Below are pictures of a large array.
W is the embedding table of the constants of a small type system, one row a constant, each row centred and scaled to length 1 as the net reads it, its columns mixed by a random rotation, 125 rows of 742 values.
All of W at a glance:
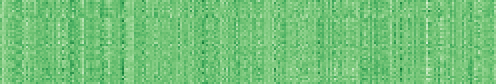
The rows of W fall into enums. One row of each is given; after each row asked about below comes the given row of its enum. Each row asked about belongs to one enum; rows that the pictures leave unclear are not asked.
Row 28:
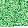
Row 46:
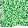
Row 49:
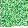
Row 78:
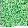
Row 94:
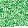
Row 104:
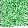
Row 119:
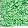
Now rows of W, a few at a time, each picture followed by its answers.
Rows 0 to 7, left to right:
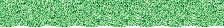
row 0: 78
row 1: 46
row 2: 78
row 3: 104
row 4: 104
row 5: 49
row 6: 104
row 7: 78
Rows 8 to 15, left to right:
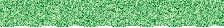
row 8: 94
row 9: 104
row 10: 46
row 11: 49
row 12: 94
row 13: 104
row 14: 94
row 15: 46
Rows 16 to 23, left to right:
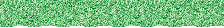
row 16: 46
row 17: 49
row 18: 104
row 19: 94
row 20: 46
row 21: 46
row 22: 94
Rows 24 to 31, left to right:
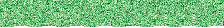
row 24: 94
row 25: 28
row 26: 94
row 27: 78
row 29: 104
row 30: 104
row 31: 78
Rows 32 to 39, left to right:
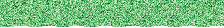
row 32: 119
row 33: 28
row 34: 46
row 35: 78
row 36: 28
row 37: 49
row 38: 49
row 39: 104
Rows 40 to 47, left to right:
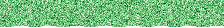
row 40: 49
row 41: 46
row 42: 28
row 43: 49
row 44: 104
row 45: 78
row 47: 94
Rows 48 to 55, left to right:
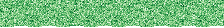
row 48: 94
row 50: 28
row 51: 49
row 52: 49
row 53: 94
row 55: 49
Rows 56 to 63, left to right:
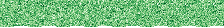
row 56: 28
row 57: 104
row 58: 94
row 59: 46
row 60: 94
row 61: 78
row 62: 49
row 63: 78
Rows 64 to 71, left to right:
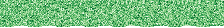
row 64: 49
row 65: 49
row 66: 94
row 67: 94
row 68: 46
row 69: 28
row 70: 46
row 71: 28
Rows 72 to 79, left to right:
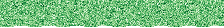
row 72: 119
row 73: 104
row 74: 28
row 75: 46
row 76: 94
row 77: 78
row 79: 46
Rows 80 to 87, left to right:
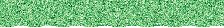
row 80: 78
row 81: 46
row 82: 104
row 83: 28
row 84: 94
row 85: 28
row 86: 49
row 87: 104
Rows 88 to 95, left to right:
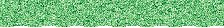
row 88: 28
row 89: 104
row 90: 78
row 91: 49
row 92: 94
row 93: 119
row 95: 78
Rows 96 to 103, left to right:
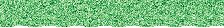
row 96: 46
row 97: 119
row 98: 78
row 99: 94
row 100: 49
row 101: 119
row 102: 104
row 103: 104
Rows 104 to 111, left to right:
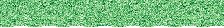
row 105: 119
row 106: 104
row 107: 28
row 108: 78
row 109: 49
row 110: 119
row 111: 94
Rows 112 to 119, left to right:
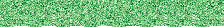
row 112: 119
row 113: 104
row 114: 94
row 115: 46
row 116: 28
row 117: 104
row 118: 104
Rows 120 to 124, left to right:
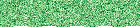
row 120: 104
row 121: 28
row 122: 94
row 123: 78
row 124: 94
